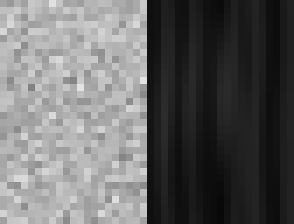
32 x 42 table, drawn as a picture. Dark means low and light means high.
It is made of 1 by 2 panels. Panel 1,1: high, fine-grained. Panel 1,2: very low, streaked downward, faint in contrast.
